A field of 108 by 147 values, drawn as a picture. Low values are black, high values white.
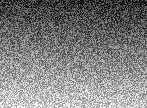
Slope: up to the bottom. Odd rows or columns: none. Average level on the scale: 50%. Stripes: none.
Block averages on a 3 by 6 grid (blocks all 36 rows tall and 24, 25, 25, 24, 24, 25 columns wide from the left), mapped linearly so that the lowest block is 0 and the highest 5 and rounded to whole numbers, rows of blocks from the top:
0 0 0 0 0 0 | 3 3 2 2 2 2 | 5 5 5 5 5 5
